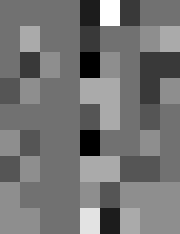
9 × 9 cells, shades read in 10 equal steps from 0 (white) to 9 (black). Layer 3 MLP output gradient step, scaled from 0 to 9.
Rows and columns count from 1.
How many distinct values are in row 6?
4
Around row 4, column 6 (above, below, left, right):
4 3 3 5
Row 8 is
4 5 5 5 4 6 4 4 4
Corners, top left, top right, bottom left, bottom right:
5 5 4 4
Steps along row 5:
same same same up down up up down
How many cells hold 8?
2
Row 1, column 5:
8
